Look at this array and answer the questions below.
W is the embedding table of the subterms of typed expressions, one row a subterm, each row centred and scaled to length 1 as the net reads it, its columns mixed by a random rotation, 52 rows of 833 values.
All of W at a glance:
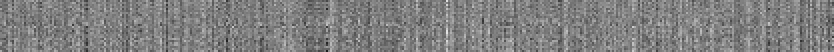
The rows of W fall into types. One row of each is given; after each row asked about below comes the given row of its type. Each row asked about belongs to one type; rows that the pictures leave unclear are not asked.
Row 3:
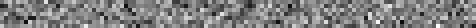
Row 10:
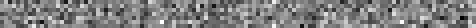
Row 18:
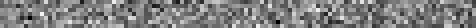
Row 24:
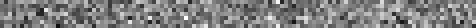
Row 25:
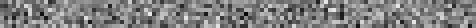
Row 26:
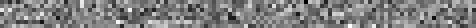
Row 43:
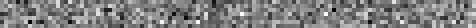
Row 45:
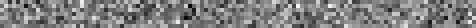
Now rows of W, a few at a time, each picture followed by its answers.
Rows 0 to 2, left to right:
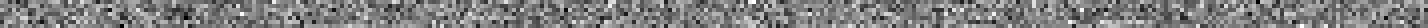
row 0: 43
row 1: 24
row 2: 26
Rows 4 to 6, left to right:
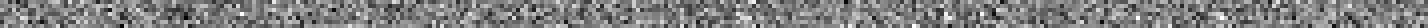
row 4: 43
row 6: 25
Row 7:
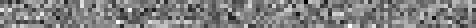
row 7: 26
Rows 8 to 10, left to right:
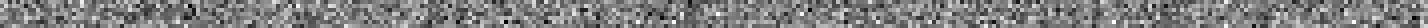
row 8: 45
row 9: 43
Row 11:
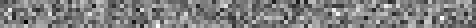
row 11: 26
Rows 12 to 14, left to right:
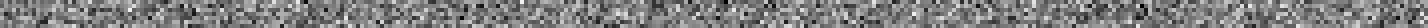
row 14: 45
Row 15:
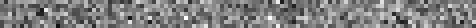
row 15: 24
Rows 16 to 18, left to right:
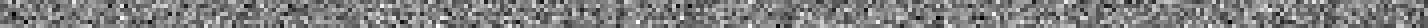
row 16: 3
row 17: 10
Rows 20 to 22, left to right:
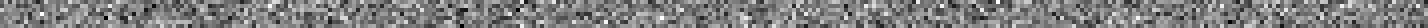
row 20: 18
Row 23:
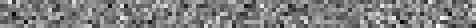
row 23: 3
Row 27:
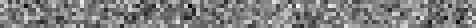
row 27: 45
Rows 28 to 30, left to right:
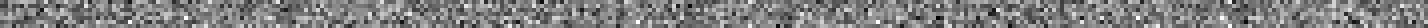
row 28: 24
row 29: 10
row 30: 24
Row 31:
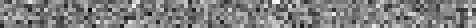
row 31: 24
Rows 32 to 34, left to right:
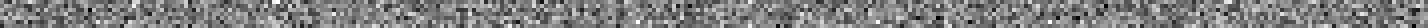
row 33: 10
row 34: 18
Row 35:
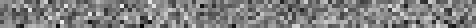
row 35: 10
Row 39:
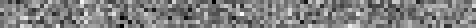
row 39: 43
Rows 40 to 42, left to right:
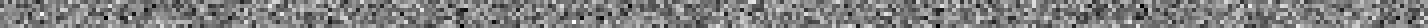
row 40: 18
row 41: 18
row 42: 45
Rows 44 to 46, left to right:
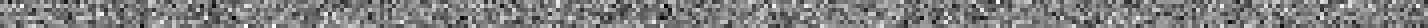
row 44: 10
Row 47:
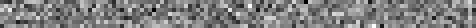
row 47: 26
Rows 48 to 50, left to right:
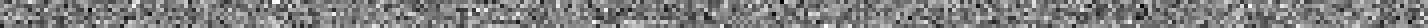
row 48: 24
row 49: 26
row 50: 45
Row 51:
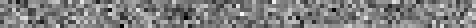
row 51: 43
